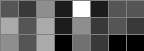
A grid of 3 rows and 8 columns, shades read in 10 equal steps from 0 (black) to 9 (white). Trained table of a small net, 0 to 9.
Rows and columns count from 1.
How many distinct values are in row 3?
6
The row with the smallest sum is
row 3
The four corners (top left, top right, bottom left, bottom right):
3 3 5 0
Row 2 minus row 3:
1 0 0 1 1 0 3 2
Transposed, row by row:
3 6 5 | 2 3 3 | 5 6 6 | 1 1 0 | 9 5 4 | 1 2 2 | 3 3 0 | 3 2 0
